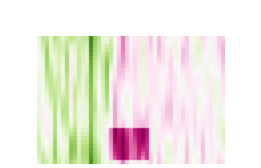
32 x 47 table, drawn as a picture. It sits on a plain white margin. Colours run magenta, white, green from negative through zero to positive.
In the bottom middle lies a patch that is lower than the rest. The left part is higher, up to a seam about 40% of the way across. The bottom middle is the ninth with the lowest average. On average the colour sits 50% of the way up the scale. Values change most from cell to cell in the bottom middle.
